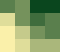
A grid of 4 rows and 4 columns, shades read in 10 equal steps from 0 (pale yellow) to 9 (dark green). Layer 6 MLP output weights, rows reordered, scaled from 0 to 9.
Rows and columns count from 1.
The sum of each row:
29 19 13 7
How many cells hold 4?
0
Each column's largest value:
6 5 9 9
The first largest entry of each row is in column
3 3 4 3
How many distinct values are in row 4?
3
